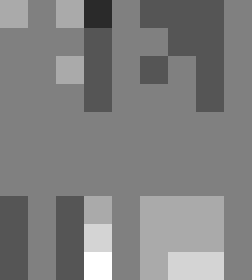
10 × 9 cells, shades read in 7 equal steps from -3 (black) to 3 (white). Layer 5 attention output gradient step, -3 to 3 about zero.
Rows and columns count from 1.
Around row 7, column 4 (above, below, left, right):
0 1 0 0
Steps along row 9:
up down up down up same same down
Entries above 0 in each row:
2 0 1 0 0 0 0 4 4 4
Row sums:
-3 -3 -2 -2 0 0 0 2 3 6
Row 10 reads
-1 0 -1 3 0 1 2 2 0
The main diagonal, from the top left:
1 0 1 -1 0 0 0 1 0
